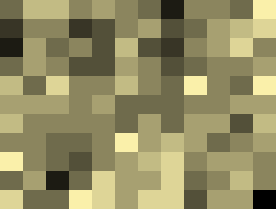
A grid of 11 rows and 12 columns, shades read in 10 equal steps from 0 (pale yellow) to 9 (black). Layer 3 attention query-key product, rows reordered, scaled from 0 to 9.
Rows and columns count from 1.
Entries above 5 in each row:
1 4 4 3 0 0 1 0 1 1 2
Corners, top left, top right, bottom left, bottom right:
5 0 1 9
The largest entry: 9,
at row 11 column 12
